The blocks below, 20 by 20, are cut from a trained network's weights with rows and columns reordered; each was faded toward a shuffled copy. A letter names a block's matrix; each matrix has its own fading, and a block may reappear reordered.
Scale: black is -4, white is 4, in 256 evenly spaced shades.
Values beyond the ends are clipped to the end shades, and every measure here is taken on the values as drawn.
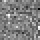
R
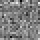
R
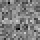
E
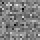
R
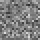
E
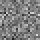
E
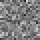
E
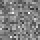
E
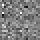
R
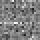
R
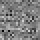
E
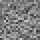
E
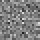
E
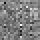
R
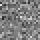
E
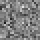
E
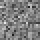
E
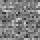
R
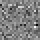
E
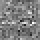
R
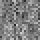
E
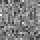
E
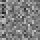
E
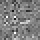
R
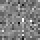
R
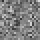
E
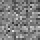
R
